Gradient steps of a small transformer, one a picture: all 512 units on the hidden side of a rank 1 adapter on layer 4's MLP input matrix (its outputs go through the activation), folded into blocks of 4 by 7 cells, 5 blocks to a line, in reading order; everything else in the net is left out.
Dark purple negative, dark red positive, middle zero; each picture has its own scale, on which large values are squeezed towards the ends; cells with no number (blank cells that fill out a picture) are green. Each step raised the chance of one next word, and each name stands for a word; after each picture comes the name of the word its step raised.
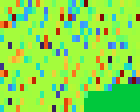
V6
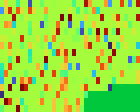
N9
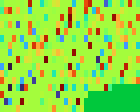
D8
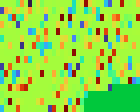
N9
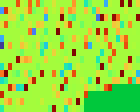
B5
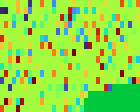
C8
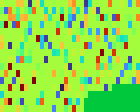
D8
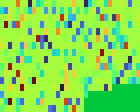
D8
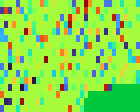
D8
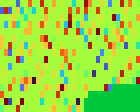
D8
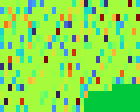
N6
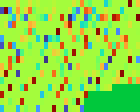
B5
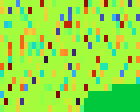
N6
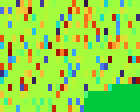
V6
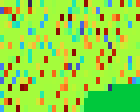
N9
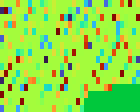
B5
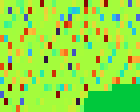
N6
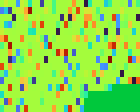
V6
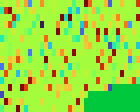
N9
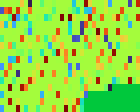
N9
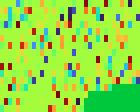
N6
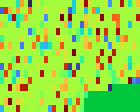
N9
